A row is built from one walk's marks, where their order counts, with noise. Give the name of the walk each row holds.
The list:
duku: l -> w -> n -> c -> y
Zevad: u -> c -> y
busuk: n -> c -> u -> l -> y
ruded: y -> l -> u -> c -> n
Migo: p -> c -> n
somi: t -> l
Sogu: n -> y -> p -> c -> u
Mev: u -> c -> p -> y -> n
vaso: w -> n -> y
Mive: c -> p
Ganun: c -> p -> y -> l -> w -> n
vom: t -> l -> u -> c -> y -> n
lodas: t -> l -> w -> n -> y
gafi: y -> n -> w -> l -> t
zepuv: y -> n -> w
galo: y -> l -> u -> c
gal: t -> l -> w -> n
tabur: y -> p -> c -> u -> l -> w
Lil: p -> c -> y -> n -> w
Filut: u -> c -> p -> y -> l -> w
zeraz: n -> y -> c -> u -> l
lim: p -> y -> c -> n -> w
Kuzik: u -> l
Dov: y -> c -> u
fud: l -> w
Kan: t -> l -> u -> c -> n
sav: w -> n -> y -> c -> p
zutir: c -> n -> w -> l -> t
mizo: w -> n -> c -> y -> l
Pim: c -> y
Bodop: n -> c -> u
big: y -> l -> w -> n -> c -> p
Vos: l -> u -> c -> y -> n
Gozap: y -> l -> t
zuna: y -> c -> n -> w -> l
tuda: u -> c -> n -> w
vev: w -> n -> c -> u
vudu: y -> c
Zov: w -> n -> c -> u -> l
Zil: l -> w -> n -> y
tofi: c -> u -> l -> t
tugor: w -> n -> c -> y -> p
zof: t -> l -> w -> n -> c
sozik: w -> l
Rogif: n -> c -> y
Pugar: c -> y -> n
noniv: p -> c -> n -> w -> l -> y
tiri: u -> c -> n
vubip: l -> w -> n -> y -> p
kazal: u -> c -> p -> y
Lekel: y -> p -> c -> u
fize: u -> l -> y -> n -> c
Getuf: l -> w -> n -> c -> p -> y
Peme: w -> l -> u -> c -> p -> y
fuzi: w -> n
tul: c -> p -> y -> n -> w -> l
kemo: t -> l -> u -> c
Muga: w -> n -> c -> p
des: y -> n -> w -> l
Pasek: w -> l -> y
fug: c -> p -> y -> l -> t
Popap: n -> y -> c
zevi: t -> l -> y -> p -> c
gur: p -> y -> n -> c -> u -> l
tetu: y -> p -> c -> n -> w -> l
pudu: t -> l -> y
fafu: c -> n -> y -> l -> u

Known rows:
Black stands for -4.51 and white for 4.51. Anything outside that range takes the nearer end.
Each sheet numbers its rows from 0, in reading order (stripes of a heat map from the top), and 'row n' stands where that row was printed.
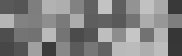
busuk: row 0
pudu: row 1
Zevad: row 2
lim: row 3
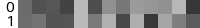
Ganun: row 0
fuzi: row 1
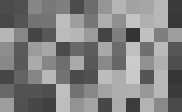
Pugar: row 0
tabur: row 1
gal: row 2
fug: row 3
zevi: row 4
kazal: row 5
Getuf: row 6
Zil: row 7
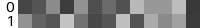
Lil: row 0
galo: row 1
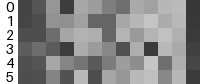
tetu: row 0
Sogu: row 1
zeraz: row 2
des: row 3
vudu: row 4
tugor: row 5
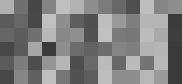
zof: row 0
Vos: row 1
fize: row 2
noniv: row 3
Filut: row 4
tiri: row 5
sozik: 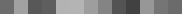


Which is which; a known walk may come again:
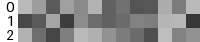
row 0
somi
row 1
noniv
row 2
zof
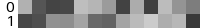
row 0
lodas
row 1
Sogu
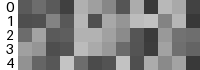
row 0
des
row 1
tugor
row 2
sozik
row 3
fud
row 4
galo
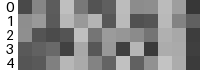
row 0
tiri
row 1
Kuzik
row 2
duku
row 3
zepuv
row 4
busuk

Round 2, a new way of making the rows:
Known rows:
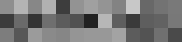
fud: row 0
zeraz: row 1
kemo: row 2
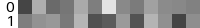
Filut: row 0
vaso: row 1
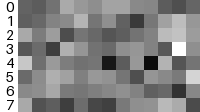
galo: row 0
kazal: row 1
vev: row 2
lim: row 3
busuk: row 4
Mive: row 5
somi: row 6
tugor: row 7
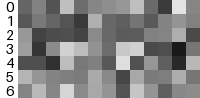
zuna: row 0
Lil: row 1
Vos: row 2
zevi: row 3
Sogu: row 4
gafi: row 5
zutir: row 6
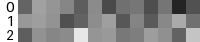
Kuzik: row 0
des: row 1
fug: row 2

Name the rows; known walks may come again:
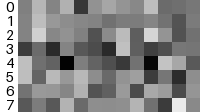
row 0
fud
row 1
sozik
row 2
Zil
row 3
zeraz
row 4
gur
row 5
pudu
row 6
vaso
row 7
zuna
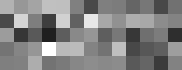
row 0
Pasek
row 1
Ganun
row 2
vom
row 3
noniv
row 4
somi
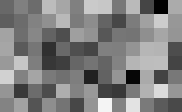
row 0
fafu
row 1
kazal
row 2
zepuv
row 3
tugor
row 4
duku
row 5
busuk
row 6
Mev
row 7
vubip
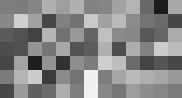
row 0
Gozap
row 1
gal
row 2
Lekel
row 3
sav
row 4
tabur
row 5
big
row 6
Filut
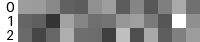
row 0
des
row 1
lim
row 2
Popap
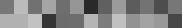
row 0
tofi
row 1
zof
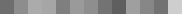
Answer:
Mive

